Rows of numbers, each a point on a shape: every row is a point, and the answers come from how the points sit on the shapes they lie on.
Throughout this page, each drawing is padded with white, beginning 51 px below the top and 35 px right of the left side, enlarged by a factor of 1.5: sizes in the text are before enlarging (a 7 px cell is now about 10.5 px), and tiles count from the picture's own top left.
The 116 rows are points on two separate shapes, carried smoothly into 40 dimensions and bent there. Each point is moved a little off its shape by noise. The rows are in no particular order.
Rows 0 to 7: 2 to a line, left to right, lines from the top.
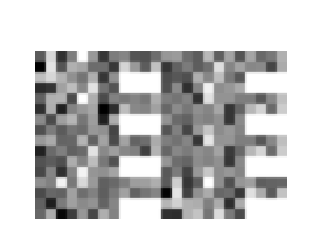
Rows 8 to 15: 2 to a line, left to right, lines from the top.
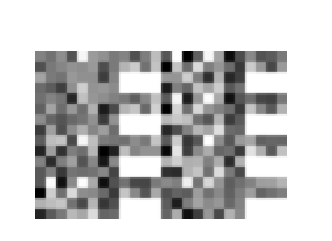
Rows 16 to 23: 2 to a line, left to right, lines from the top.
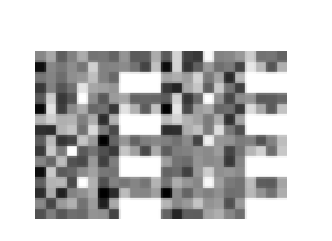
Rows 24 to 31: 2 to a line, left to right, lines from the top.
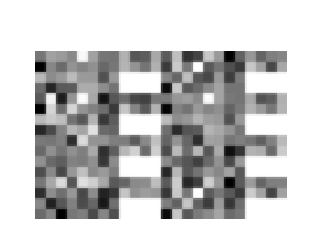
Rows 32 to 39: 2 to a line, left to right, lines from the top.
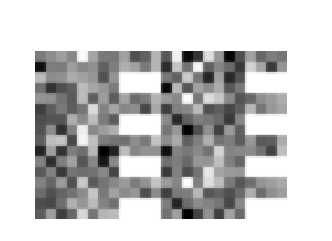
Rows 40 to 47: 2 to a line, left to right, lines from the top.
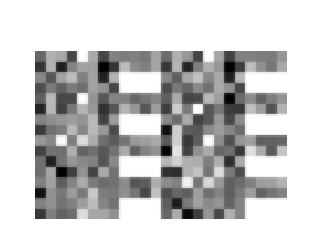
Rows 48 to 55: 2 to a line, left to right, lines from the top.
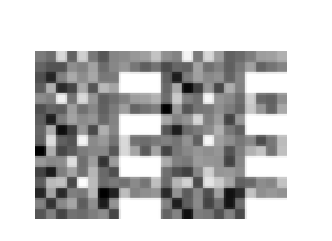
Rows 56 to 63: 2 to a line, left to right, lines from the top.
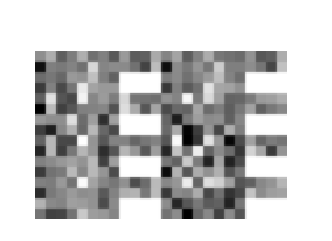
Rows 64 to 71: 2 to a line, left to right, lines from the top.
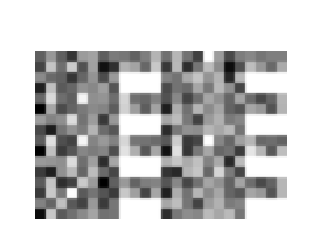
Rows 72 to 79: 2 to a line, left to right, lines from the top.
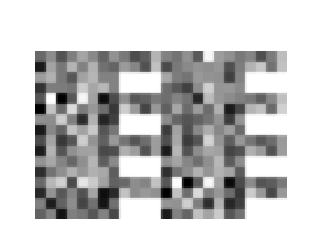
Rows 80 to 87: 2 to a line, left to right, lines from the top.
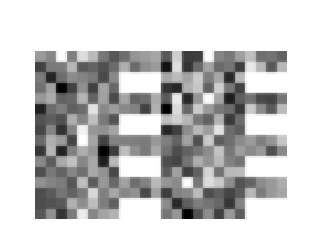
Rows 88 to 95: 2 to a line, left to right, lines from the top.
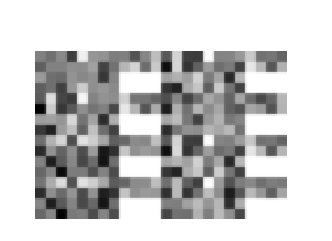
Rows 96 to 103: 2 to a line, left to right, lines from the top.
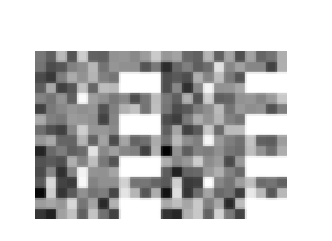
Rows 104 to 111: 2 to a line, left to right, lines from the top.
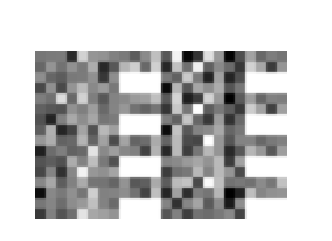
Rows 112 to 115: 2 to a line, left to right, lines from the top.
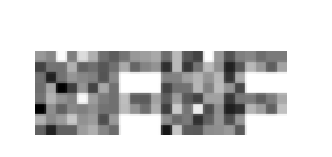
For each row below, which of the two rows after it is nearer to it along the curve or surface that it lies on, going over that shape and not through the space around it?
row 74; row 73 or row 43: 43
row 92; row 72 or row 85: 85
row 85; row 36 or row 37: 37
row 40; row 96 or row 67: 67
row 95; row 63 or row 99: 63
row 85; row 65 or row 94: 94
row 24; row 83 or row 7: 7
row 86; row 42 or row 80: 80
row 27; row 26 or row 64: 64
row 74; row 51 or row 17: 17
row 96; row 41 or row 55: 55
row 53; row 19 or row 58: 58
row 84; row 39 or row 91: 91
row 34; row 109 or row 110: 110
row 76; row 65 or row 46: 65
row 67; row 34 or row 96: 34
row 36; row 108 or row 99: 99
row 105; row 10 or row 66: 10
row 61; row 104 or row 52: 104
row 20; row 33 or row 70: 70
